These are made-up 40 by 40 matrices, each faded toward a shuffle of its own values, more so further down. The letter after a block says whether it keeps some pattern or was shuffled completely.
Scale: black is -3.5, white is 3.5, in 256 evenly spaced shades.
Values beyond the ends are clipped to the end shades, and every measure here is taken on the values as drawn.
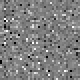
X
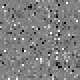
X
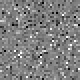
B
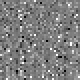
X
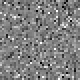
X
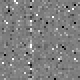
X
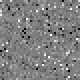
B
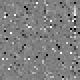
X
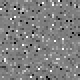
B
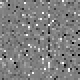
X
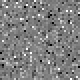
B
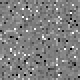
B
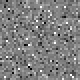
B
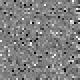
X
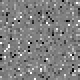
X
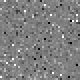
B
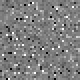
B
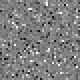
B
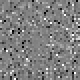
X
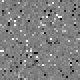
B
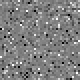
B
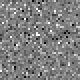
B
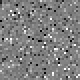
B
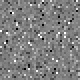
B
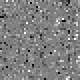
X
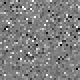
B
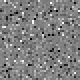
B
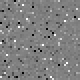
B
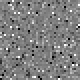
B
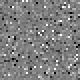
B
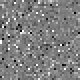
B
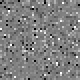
X
